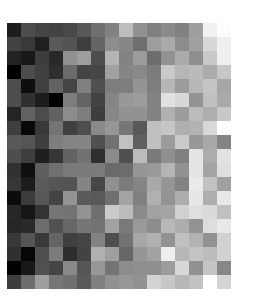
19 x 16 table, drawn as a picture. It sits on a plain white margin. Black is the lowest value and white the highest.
Stripes: none. Average level on the scale: 50%. Slope: up to the right.
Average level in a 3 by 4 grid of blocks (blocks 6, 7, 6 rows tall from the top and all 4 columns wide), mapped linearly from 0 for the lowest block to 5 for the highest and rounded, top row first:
0235 | 1235 | 1245
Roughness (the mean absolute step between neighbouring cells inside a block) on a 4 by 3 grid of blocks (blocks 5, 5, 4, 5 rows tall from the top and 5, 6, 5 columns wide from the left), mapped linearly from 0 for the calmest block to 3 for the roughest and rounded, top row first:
1 1 0 | 2 3 2 | 1 1 2 | 2 1 2
